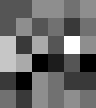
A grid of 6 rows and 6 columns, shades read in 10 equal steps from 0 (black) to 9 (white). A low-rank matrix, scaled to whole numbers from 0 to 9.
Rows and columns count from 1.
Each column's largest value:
7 6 6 5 9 5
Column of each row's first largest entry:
3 2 5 1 3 3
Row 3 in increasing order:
2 3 5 6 7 9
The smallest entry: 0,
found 3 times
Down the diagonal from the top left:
3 5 6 1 2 4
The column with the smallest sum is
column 2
